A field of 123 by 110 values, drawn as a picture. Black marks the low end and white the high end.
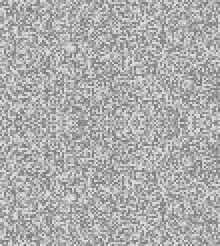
The grain is fine, like static. There is no seam. No regular stripes run through it. The values spread evenly over their range. Overall the values sit about 70% of the way up the scale. There is no overall slope. The top and bottom halves mirror each other.
